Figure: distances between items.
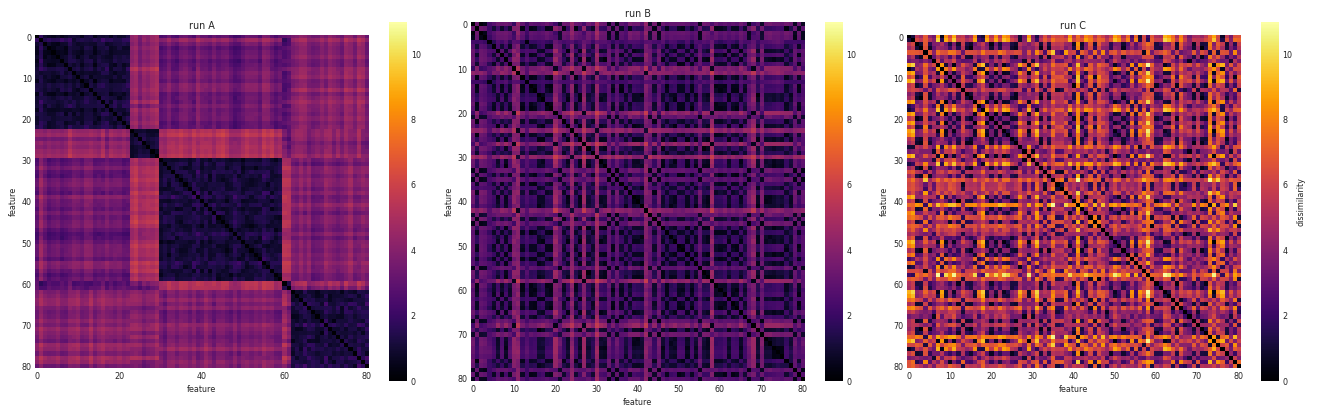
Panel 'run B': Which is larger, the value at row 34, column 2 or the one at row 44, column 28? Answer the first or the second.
the first
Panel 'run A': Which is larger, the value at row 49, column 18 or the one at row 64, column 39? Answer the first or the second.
the second
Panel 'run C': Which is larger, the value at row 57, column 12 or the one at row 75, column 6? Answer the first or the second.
the first
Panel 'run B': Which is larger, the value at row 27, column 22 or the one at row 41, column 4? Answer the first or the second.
the first
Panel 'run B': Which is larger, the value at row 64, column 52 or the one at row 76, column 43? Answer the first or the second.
the second
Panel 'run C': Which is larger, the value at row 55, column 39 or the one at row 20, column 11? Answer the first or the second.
the second
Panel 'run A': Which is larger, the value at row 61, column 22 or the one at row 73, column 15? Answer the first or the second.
the second
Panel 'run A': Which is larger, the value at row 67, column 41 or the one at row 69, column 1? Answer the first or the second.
the second
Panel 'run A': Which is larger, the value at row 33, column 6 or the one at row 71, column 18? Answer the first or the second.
the second
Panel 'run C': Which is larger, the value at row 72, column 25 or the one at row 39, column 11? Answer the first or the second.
the second
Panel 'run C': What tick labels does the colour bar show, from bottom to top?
0, 2, 4, 6, 8, 10
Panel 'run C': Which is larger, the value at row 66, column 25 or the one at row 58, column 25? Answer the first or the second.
the second
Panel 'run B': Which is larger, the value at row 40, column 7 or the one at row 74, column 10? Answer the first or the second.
the second
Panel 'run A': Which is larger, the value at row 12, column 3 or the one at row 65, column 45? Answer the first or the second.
the second
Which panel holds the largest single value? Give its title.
run C
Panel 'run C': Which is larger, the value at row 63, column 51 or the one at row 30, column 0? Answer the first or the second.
the second
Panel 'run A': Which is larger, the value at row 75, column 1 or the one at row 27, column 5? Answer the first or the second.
the first
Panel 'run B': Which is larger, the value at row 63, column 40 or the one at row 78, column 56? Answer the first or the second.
the second
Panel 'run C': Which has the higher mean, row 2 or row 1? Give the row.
1
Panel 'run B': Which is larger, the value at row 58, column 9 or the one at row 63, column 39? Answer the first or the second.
the first
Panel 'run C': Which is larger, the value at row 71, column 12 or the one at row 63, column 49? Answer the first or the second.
the second
